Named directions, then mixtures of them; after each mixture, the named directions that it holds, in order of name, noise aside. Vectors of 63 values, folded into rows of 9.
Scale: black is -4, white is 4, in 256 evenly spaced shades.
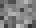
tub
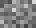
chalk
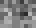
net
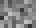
net, tub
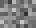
chalk, net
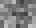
net, tub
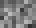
net, tub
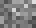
chalk, net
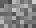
chalk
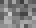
net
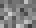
net, tub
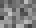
net, tub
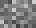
chalk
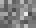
chalk, net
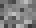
tub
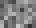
tub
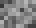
chalk, tub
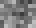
net, tub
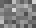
chalk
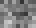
net, tub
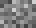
chalk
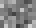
tub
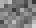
chalk, tub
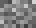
chalk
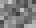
chalk, tub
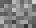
chalk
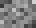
chalk, tub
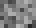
tub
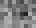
net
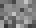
tub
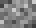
chalk, tub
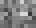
net
